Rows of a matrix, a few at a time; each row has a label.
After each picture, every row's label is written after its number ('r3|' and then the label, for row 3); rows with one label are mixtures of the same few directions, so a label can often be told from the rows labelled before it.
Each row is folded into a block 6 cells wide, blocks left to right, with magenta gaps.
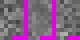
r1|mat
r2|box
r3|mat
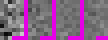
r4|mat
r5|mat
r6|mat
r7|mat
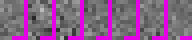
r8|mat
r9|box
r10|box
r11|mat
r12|mat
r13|box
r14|box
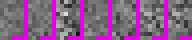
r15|mat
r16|box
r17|mat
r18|mat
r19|box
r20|mat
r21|mat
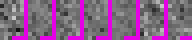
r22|box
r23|box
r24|mat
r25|box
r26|mat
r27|box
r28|box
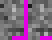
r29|box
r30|box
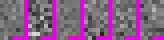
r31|box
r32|mat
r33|mat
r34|box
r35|mat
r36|box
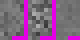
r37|box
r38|mat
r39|box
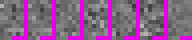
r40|box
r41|box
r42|box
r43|mat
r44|box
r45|mat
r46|mat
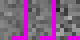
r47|mat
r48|mat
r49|mat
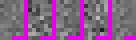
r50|box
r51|mat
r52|mat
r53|box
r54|mat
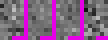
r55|box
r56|box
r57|box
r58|mat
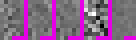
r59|mat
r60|box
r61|box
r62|mat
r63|mat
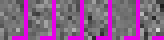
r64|box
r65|mat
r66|box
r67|box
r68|box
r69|box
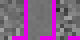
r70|box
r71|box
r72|mat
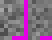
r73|mat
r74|mat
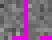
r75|box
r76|box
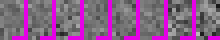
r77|box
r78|box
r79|mat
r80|box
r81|box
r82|mat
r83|mat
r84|box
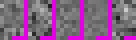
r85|box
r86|box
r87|mat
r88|mat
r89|box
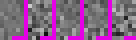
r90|box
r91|box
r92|box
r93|box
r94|mat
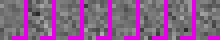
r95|box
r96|mat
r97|mat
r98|box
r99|box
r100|box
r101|box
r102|mat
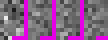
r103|box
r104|mat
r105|mat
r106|mat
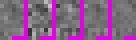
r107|box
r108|box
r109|box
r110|box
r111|box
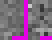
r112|mat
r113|box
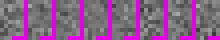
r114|mat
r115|box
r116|mat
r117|box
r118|box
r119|mat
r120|mat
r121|box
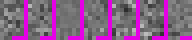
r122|mat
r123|box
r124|box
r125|box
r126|box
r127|mat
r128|mat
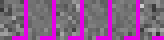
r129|mat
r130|box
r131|box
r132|box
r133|box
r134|box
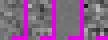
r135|mat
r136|box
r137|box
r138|box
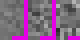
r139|mat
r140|mat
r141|box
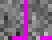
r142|box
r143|box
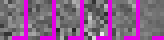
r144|mat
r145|mat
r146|box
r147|box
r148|box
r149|mat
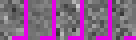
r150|box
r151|mat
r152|box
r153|mat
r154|mat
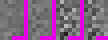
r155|mat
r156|mat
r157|mat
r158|mat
